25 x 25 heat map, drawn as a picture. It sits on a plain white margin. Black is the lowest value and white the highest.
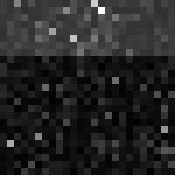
Ninth with the highest average: top middle. Seam: horizontal, 30% of the way down, the top part higher. Calmest part: top right.
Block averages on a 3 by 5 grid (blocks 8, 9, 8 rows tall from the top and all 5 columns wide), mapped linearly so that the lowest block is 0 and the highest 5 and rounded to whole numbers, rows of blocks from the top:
34543 / 00000 / 00001
